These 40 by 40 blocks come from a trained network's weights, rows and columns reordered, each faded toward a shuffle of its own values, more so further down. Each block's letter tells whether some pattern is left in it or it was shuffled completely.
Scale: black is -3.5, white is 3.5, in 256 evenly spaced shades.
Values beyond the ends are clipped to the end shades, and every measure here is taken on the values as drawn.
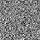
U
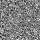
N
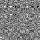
U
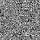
U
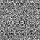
U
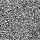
N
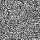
U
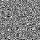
U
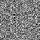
U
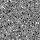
N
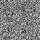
U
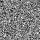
N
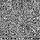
U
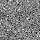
N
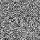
U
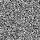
N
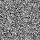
N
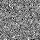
N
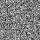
N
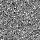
N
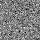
N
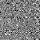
U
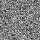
U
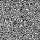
U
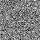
U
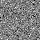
N
